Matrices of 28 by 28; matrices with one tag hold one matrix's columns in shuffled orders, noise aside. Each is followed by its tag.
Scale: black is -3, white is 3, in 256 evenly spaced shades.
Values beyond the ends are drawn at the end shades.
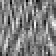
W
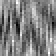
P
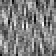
W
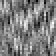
W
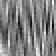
P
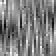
P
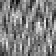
W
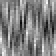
P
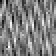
W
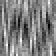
P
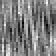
P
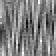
P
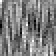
P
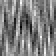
P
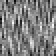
W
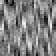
W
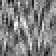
W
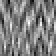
W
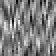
W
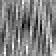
P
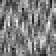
W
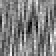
P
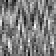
W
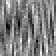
P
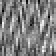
W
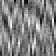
W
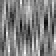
P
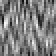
W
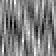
P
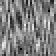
W
